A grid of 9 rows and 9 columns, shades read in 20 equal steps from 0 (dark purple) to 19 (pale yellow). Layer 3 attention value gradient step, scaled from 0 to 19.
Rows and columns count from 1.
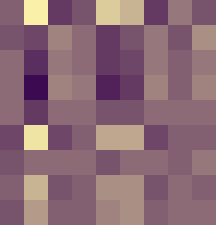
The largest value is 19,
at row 1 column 2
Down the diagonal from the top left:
7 5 9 9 6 13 8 8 8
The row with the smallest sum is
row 4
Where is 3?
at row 3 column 2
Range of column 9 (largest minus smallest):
5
